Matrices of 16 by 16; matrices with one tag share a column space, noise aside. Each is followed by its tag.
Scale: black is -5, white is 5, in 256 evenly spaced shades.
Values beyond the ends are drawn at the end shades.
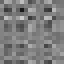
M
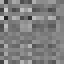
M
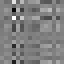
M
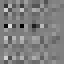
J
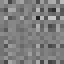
M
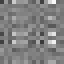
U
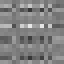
J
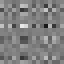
J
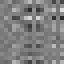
M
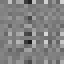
U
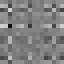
J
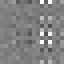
U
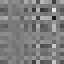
M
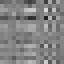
M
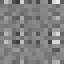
U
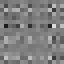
J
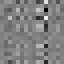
M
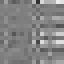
U
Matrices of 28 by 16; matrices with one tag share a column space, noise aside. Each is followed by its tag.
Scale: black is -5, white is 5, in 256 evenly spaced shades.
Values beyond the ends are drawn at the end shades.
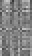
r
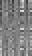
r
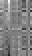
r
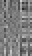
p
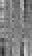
p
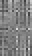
r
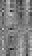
r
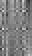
r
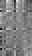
r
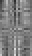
r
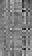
r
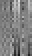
p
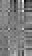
r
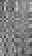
p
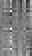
r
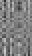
p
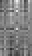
r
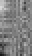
p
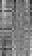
r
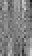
p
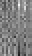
p
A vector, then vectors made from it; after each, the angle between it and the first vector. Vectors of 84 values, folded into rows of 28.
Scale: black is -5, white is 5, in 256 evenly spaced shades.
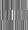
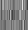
partly opposed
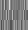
partly aligned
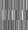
partly aligned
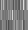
partly aligned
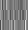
orthogonal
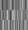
partly aligned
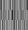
nearly opposite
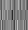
nearly opposite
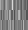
partly opposed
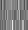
partly opposed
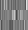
partly aligned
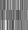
orthogonal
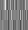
orthogonal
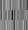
nearly opposite
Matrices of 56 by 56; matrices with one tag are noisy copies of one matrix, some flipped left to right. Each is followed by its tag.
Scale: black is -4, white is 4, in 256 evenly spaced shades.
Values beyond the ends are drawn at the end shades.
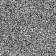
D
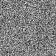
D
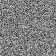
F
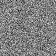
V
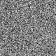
D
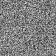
D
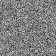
V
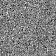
D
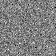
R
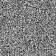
D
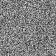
D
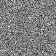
V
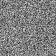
D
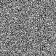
V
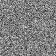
F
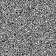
R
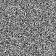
R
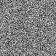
V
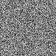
R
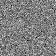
F
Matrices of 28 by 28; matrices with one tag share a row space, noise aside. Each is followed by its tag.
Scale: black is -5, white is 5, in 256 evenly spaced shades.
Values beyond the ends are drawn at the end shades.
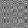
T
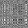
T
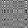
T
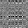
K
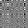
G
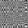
T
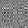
T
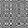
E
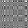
T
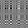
E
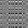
K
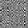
G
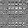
K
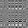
K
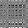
K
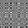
E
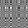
E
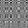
E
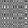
T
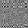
T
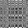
K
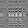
K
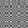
E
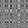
E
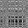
K
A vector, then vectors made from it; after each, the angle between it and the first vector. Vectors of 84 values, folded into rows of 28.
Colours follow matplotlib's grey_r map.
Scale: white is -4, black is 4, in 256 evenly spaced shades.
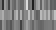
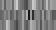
partly opposed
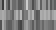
nearly parallel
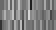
orthogonal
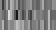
orthogonal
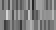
partly aligned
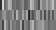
partly opposed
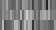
partly aligned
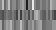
nearly opposite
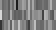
orthogonal
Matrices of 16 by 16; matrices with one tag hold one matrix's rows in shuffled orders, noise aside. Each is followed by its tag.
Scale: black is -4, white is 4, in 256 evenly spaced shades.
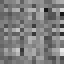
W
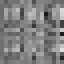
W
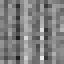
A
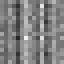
A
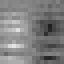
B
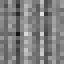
A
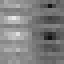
B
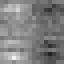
B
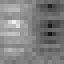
B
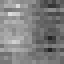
B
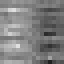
B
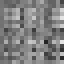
W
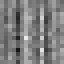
A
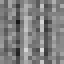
A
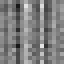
A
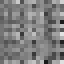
W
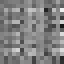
W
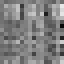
W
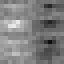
B
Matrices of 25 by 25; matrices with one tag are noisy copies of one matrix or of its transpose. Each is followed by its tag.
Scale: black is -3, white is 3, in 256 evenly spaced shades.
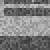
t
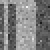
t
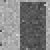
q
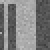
t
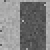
q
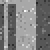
t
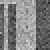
t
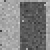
q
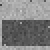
q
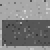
q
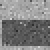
q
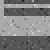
t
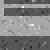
t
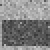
q
